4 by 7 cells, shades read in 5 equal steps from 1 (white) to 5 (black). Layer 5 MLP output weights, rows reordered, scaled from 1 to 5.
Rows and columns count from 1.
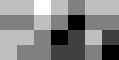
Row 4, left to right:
2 3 3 4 4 3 5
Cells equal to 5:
3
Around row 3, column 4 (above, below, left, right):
3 4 3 4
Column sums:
9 10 9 14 16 10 14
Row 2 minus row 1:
1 1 1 1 2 1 1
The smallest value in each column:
2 2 1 2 3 2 2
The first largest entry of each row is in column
5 5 4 7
